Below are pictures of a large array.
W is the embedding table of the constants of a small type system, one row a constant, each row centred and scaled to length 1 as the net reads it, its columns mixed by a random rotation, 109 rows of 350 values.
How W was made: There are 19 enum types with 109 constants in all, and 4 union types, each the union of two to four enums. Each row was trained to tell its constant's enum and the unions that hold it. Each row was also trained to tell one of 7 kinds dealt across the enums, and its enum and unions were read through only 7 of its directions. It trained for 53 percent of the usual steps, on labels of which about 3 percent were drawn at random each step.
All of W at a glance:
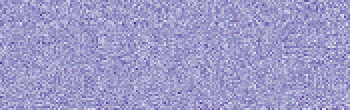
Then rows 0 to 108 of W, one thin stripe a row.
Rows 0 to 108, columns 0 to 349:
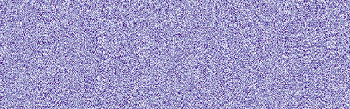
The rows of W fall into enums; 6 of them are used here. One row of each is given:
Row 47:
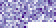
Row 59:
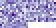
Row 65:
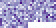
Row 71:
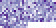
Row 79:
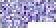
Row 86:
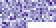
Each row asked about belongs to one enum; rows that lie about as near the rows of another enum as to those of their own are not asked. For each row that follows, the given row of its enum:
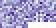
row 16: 47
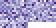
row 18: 86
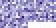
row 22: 65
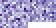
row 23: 65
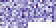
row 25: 65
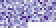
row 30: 71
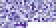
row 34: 86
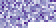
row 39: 79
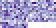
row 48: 86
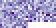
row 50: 47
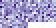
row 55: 79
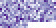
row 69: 71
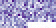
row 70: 47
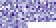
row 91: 59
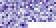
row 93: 86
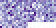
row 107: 47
